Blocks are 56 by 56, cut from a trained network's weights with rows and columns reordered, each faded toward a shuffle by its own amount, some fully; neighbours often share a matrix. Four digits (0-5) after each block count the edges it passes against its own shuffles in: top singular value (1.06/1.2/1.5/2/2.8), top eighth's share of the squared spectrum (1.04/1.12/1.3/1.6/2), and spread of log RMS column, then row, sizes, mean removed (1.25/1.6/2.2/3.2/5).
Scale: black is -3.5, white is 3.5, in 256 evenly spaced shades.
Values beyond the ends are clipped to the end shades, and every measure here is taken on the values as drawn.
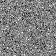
0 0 0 0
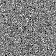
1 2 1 0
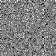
3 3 2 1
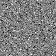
0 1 0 0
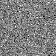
2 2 0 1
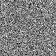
0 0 0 0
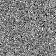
0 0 0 0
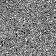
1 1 0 0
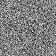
0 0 0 0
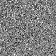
0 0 0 0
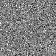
2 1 0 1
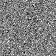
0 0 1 0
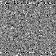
3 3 0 2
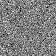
0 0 0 0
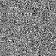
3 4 1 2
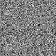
3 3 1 2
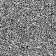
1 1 0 0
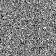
1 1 0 0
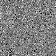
2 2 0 1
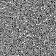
2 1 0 0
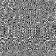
3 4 2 3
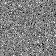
1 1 0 0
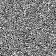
1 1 0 0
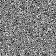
1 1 0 0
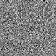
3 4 1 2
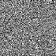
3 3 2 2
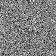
0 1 0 0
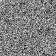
1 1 0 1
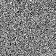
2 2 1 1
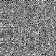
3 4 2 2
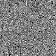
2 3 1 1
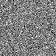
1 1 0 0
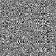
3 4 2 2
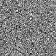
2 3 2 1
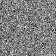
1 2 0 0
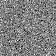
0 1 0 0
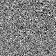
2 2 0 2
